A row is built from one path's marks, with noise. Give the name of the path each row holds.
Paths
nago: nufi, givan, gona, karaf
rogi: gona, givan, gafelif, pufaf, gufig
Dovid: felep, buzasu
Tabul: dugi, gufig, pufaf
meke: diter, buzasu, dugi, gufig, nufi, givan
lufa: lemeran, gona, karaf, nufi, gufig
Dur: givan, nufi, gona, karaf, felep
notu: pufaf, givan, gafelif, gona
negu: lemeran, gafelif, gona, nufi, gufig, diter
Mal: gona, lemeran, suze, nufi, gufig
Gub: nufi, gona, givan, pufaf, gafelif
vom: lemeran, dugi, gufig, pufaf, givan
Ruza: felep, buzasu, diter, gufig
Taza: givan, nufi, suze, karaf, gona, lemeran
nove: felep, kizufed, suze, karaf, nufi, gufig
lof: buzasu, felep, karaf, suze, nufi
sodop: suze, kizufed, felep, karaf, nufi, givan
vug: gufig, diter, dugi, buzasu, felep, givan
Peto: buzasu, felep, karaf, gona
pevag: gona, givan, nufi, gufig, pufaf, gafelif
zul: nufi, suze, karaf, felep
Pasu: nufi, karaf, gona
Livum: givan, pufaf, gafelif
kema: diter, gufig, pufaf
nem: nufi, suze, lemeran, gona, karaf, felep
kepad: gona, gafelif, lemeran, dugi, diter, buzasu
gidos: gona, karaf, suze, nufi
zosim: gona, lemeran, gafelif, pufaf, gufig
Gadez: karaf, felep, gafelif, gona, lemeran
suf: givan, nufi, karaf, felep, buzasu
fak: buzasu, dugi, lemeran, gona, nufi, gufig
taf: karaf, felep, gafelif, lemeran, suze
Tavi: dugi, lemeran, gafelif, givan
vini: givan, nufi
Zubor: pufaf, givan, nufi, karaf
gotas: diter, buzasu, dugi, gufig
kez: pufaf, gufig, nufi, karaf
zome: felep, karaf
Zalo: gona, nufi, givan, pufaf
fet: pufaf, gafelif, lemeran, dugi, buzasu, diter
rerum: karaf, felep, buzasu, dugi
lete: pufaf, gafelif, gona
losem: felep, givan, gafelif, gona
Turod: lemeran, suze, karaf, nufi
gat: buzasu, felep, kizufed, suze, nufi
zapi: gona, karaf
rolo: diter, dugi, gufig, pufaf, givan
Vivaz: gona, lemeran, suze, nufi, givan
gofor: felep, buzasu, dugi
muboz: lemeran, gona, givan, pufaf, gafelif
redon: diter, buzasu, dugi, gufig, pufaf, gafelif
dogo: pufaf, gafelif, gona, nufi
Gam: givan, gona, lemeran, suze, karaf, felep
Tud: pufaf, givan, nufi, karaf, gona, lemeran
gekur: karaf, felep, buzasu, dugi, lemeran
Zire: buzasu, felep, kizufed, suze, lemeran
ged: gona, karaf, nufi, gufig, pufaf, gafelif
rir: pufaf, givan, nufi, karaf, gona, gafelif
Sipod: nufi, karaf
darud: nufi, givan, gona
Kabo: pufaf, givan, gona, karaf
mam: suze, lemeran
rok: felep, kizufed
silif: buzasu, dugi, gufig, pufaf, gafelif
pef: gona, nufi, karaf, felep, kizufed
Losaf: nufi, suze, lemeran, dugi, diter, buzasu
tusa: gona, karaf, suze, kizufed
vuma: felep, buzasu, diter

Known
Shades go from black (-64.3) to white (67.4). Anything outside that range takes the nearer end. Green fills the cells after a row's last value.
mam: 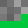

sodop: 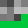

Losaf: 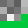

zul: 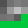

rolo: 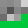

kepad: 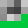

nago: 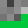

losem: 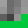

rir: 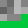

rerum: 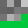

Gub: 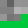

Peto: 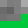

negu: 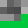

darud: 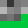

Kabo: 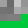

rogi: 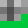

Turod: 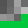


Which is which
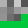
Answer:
tusa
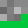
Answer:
dogo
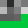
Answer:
Vivaz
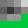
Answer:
vom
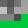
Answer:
gat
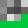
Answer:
gotas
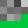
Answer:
gofor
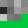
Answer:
ged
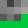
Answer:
Dur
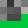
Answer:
Mal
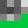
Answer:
gekur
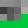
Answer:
Gadez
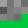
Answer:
zapi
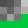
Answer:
suf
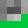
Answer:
Tavi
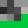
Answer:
lufa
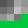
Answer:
Zubor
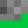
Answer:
zome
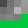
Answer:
lof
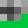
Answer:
zosim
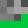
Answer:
gidos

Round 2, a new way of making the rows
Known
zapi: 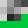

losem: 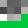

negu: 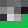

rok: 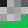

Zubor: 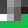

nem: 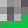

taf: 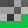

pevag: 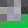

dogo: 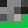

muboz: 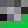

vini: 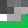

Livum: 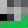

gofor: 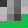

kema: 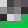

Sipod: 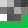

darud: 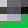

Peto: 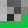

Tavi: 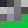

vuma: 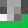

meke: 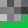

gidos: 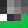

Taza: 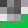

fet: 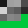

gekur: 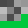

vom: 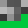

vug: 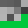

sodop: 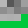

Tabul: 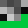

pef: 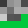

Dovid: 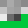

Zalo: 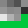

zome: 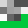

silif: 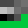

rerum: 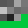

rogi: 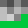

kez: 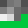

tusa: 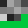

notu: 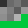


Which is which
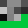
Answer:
lete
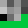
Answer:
redon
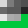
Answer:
nago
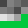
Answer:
Tud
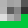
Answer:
Losaf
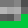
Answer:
ged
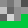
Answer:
gotas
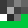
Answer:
lof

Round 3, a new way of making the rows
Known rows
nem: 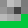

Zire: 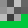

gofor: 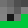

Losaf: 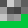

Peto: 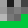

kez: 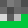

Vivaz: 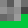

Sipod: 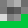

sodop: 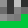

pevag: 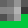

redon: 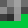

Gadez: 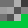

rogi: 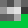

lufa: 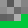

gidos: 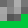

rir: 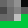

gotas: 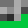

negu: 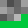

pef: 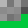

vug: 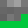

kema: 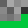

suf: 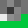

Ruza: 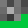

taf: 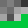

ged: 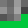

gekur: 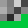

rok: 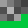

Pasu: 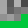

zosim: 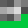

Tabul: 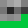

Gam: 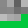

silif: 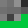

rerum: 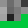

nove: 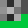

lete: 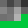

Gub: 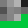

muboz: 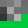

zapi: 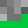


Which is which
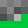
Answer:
vom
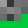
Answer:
vuma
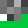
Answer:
gat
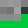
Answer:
Zalo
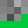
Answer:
Turod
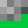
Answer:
tusa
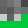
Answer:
Zubor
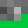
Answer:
Livum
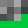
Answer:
meke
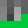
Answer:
fet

